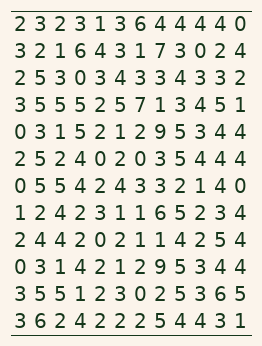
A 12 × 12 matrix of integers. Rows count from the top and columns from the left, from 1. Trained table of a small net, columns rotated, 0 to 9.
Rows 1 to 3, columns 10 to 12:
4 4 0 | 0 2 4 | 3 3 2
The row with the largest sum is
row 4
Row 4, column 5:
2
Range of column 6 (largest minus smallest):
4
